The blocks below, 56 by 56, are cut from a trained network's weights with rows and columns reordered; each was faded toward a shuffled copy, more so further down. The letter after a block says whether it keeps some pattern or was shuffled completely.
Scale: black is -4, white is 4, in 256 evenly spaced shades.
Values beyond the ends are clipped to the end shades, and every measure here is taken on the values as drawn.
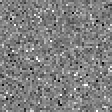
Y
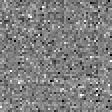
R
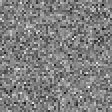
Y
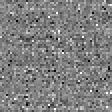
R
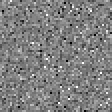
Y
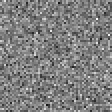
Y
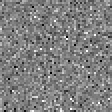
Y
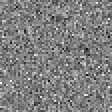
Y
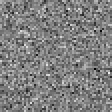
R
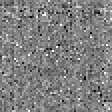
R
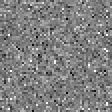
Y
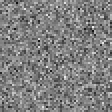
R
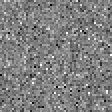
Y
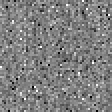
R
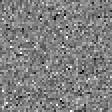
Y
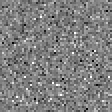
Y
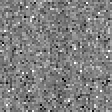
R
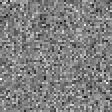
Y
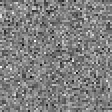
Y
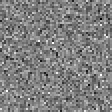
Y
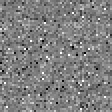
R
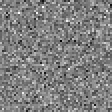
Y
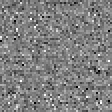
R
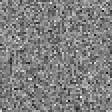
R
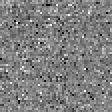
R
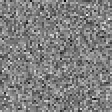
Y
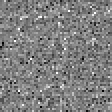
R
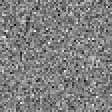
Y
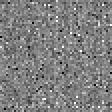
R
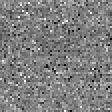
R
